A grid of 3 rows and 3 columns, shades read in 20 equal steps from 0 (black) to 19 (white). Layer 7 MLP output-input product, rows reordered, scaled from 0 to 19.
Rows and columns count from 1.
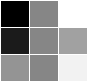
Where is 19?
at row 1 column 3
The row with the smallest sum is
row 2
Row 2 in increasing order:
2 10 12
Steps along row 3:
down up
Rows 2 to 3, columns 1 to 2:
2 10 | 11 10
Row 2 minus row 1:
2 0 -7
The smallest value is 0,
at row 1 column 1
